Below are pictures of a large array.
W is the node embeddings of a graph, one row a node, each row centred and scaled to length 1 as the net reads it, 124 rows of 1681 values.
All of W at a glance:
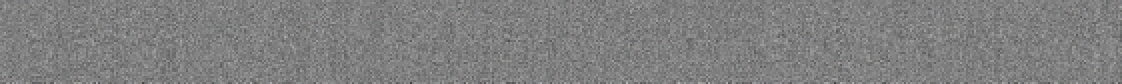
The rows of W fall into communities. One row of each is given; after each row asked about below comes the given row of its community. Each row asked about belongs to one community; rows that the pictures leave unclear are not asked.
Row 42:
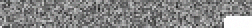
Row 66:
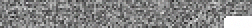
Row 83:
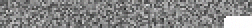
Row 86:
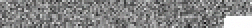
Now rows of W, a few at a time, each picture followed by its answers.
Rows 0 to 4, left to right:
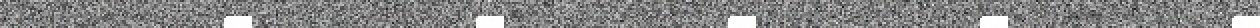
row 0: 83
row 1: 42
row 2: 66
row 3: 66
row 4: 42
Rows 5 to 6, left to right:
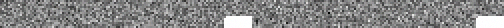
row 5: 83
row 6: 66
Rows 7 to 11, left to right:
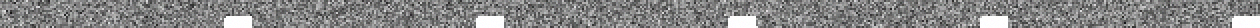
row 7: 66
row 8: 42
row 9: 86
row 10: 42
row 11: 86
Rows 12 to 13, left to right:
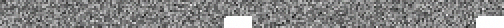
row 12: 83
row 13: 42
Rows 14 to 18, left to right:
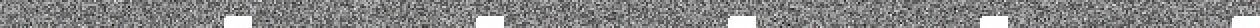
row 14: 42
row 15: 66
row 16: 42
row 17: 83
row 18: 83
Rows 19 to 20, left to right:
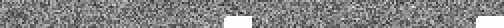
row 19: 66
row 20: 83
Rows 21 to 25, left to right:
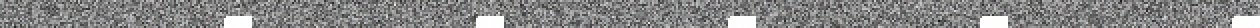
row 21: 86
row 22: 83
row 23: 86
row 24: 83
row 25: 42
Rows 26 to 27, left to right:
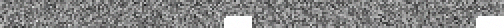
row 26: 42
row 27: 86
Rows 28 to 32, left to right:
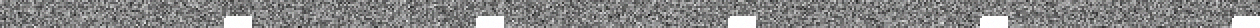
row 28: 86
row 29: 86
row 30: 83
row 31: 86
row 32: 66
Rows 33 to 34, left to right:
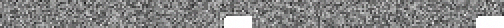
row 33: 66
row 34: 83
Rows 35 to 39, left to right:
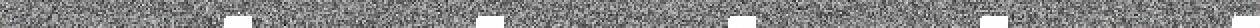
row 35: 86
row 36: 83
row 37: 83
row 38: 42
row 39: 86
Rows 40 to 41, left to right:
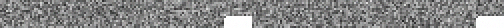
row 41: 66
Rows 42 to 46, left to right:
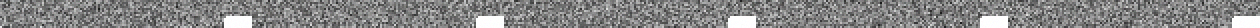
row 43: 86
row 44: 83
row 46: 83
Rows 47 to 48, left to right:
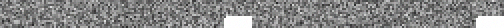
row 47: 42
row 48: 83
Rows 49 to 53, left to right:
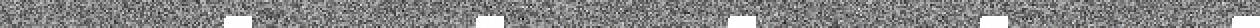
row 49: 42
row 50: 66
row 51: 66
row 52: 83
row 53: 66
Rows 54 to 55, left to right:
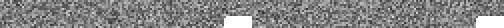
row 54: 86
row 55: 66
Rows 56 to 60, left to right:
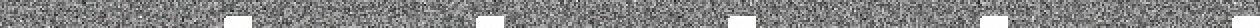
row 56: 66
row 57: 86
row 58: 42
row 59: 86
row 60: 83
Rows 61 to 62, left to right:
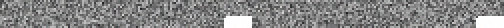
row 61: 83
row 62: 83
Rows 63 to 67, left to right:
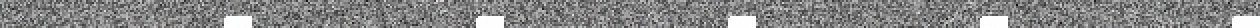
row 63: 86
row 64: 42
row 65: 86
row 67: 86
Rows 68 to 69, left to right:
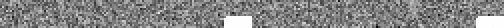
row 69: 66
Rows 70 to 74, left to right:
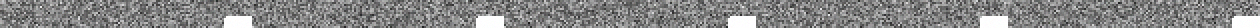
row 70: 42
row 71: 42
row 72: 42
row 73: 86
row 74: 42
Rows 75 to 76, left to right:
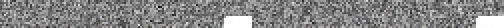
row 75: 83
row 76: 86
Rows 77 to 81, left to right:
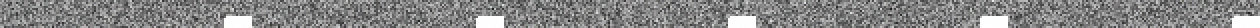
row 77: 42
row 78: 42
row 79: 86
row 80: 42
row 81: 42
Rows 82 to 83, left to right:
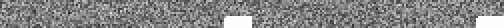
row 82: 83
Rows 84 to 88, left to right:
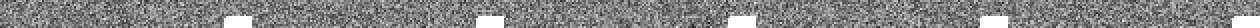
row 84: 83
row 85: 42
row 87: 86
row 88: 83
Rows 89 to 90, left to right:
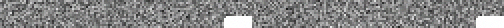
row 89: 83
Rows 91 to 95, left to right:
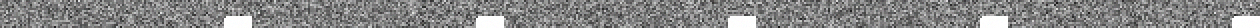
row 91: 83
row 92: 66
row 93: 42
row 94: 42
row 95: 83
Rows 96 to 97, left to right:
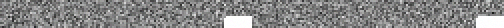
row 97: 42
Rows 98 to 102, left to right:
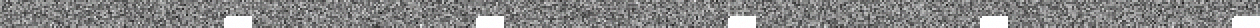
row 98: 42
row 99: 66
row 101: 83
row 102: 86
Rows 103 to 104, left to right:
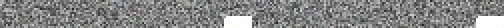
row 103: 86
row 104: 66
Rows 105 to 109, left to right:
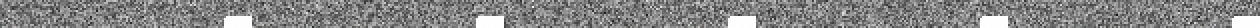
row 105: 86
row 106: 42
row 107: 86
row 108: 66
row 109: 83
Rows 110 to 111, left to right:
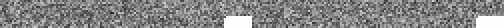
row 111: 86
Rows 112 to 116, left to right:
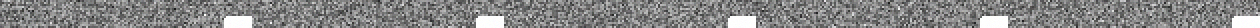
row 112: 66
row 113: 42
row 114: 83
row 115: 66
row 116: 83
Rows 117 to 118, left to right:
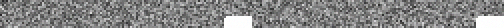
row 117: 83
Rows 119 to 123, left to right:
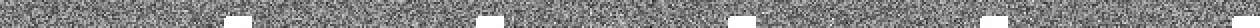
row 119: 86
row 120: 86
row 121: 66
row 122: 42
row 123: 83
